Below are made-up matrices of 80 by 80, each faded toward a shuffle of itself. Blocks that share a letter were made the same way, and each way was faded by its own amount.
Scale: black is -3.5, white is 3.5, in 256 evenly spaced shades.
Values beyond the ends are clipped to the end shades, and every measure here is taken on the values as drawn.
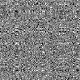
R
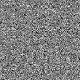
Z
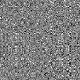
R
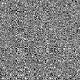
R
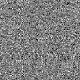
Z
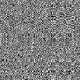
R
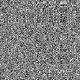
Z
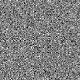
Z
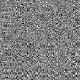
R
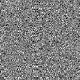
Z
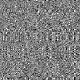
R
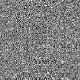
Z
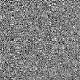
Z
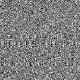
Z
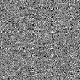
Z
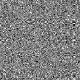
Z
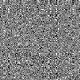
R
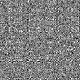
Z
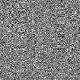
R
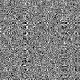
R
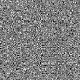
Z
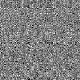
R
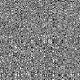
R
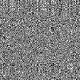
R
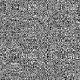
R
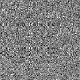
R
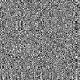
R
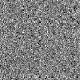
Z
